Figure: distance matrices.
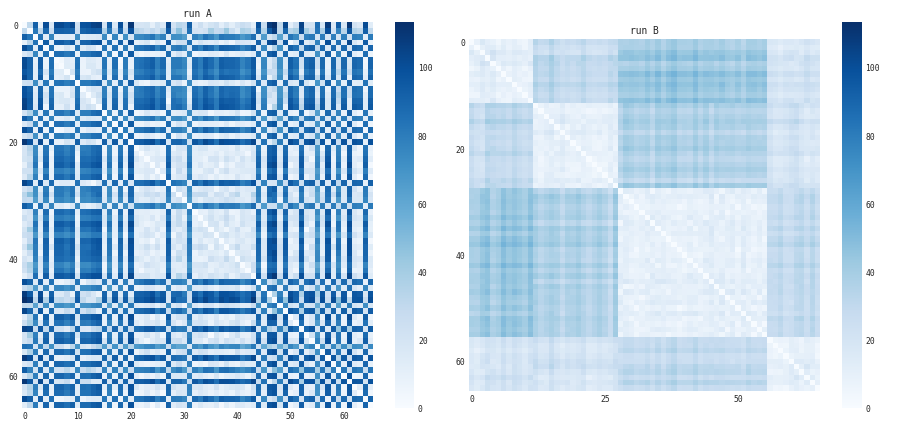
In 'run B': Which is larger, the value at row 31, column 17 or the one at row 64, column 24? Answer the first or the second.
the first
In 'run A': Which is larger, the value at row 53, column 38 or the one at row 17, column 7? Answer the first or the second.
the second
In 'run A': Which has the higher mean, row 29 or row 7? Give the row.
7
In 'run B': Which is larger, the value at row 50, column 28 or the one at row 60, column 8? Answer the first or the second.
the second
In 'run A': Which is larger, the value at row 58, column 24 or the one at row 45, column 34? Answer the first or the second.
the second
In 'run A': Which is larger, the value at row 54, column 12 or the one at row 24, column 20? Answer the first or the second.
the second
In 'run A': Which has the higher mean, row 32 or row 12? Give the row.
12
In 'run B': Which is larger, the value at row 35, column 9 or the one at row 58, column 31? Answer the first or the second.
the first
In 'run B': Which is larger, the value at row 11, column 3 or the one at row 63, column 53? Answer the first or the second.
the second
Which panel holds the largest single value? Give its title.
run A
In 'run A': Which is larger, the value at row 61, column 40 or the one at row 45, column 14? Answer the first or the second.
the first
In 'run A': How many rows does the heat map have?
66
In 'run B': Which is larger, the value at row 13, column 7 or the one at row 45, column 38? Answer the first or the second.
the first
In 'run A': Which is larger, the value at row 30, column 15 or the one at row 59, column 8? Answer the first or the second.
the second
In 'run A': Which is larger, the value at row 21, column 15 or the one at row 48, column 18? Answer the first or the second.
the second
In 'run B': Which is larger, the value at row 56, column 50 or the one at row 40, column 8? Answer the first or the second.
the second
